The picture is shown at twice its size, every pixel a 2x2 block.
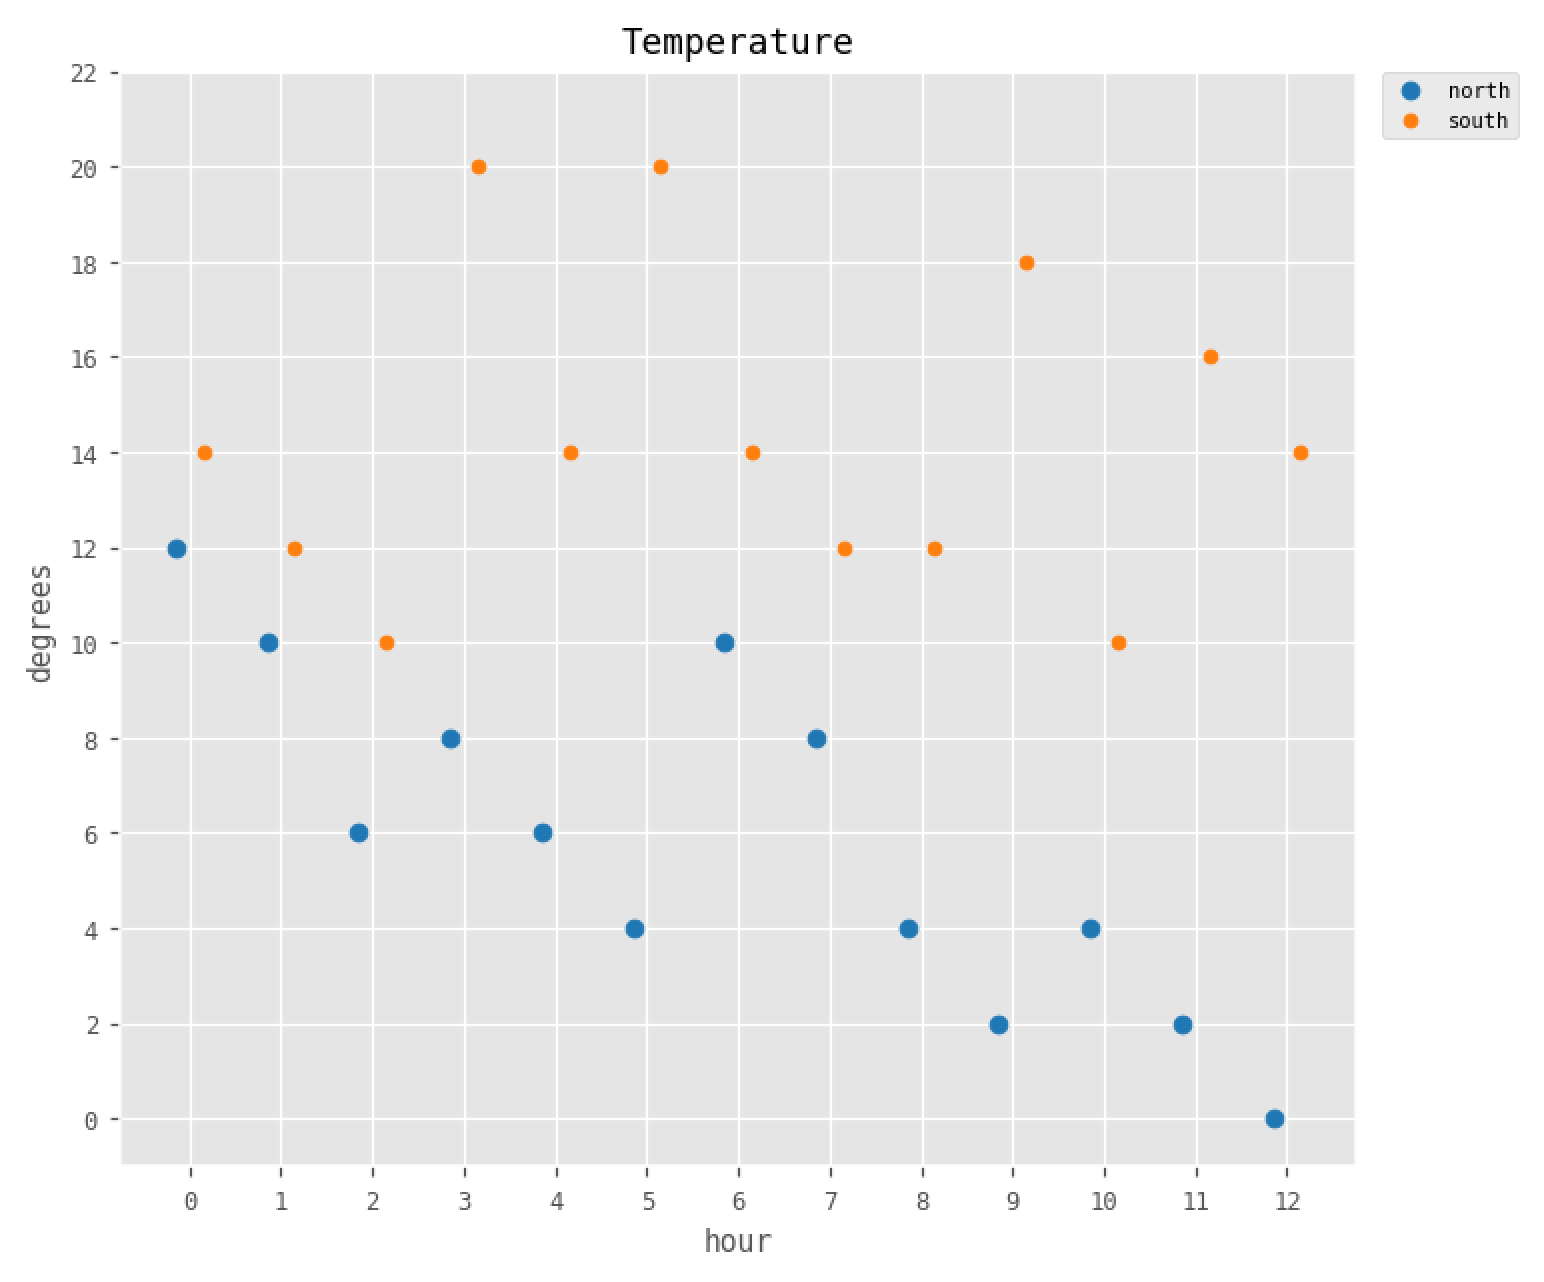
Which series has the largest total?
south
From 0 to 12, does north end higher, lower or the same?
lower
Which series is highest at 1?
south
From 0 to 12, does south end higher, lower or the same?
the same
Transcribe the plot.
Title: Temperature
x-axis: hour, ticks 0 1 2 3 4 5 6 7 8 9 10 11 12
y-axis: degrees, ticks 0 2 4 6 8 10 12 14 16 18 20 22
Legend: north, south
Values:
north: 12 10 6 8 6 4 10 8 4 2 4 2 0
south: 14 12 10 20 14 20 14 12 12 18 10 16 14
